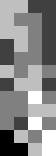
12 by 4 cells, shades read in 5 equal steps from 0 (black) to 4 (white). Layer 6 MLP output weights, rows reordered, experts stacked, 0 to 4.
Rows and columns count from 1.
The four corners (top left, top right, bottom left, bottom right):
3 1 0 4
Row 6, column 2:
2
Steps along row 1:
same down same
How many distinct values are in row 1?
2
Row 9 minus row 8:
0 0 -1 1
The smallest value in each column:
0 0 1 1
